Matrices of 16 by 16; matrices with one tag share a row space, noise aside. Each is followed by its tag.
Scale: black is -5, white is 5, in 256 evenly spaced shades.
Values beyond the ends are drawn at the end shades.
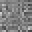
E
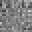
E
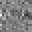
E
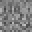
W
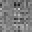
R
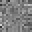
E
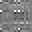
R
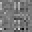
R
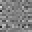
E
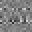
W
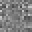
E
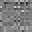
R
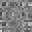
E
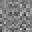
W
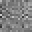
E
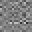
W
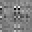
R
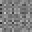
W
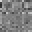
E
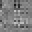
R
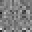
W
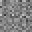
W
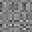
W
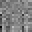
E
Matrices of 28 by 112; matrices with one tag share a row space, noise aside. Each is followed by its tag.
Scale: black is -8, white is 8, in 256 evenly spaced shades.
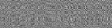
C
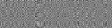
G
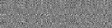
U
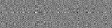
G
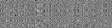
G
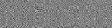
G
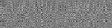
U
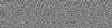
U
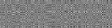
C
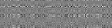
C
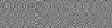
G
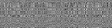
C
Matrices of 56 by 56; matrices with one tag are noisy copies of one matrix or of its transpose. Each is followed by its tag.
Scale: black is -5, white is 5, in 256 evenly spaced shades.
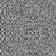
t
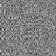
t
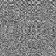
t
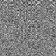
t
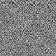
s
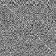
s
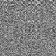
t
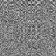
t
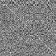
s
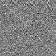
s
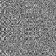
t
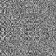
t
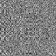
t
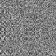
t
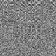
t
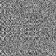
t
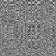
t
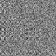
t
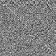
s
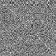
s
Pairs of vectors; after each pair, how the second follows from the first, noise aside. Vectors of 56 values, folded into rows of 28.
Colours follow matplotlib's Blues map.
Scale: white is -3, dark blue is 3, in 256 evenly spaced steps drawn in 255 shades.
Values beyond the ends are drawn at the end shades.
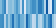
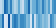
reversed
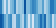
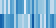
sign-scrambled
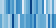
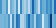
wrapped around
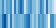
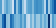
sign-scrambled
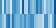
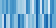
wrapped around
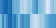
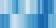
wrapped around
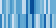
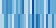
sign-scrambled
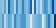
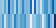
copied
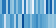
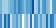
reversed
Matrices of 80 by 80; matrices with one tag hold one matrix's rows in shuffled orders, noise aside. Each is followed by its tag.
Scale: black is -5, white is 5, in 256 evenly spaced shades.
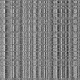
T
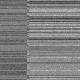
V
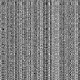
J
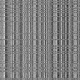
T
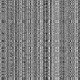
J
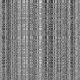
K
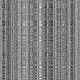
K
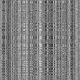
K
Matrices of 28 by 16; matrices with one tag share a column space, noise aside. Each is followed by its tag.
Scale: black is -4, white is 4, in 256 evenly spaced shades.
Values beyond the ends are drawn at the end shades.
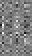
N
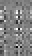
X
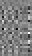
X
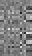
X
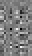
X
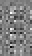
X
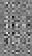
N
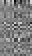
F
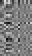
F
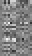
F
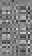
X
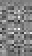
X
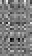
F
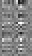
F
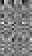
F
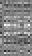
N
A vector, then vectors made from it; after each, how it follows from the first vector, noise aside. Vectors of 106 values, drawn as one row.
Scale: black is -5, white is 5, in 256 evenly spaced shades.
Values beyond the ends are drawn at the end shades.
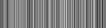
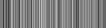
reversed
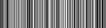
scaled up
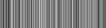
reversed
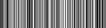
scaled up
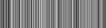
reversed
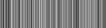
reversed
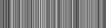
reversed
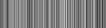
copied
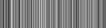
reversed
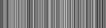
copied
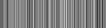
copied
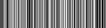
scaled up
